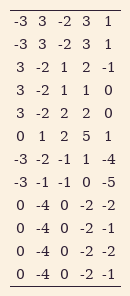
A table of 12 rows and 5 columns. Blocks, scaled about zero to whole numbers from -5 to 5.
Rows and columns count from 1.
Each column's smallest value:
-3 -4 -2 -2 -5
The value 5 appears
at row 6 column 4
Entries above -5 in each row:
5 5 5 5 5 5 5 4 5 5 5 5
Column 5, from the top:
1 1 -1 0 0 1 -4 -5 -2 -1 -2 -1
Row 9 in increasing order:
-4 -2 -2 0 0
